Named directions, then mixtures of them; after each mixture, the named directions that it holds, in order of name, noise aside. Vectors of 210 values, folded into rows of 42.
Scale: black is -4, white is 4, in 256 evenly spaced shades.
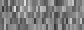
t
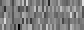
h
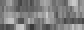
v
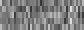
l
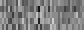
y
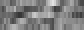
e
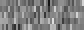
e, h, y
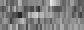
e, y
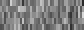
h, l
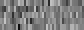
e, h, y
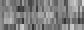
h, l, v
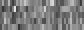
e, h, t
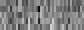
y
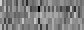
h, l, y
